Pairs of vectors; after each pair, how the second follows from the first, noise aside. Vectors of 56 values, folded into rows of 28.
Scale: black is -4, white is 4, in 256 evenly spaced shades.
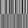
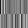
wrapped around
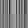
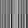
wrapped around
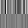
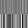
reversed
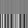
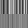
reversed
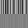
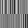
wrapped around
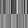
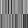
wrapped around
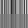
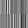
wrapped around
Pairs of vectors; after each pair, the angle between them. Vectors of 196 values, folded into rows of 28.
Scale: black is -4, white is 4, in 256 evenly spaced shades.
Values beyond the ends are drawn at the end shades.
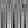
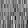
partly opposed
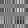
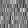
orthogonal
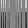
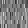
partly opposed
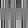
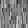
partly aligned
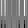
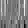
nearly parallel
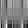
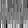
nearly opposite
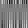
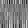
nearly parallel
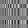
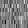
partly aligned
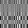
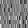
partly opposed
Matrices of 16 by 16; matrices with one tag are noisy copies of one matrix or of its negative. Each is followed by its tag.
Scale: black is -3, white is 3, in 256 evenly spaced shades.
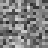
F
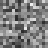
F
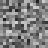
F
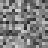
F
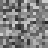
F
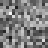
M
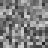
M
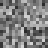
M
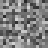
F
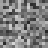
F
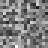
F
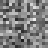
F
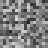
F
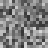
M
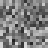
M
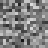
F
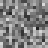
M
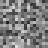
F
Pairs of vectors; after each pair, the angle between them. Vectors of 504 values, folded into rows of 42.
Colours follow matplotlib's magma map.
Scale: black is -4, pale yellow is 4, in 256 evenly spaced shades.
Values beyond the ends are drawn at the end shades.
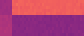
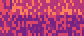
partly aligned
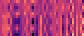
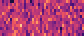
partly opposed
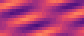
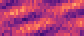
nearly opposite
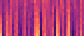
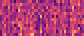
partly opposed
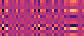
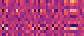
nearly parallel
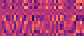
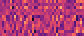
nearly parallel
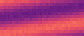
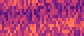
partly aligned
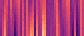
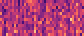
partly opposed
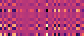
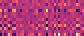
nearly opposite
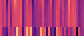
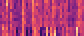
nearly opposite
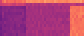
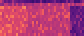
nearly opposite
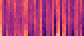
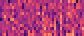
partly opposed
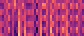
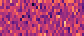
orthogonal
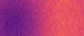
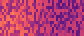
partly opposed
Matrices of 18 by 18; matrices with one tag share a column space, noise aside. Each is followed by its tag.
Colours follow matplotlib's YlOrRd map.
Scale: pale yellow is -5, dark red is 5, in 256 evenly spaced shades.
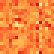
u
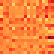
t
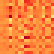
t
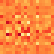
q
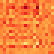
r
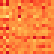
t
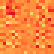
r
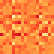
q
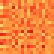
r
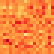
r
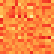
t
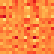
t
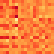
t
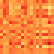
r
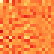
t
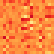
t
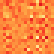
t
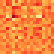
t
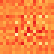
q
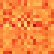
u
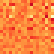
t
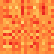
r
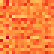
t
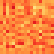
r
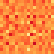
q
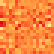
u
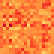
u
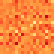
q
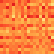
t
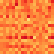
t
